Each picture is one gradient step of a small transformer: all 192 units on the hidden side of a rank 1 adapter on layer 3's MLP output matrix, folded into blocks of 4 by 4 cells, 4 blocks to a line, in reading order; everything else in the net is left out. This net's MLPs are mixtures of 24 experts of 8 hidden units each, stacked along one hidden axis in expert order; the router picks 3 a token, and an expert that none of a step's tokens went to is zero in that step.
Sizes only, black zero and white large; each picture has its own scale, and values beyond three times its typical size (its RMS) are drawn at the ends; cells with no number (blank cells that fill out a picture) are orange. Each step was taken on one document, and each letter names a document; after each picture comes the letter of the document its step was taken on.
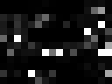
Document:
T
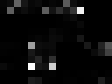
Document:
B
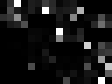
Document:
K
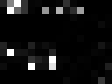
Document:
B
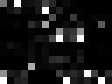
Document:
K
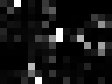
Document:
K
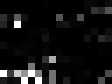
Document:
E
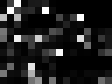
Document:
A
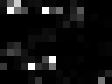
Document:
B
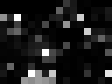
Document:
E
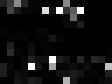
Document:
B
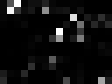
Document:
K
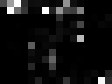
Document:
B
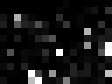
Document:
T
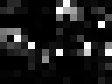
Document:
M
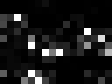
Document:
T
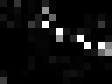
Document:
K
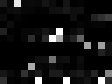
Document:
K
